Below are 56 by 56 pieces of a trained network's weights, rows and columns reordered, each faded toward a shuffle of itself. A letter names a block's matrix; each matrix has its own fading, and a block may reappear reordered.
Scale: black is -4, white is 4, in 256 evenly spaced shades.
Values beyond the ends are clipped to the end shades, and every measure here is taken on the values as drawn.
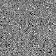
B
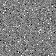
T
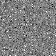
B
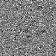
B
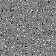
T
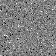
T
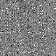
B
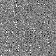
B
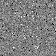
T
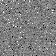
T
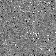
T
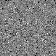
B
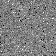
T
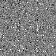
B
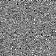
B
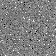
T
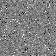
T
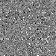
B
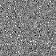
B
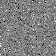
T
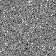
T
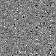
B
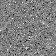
T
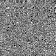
B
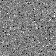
T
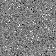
T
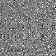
B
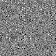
B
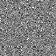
B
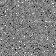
T
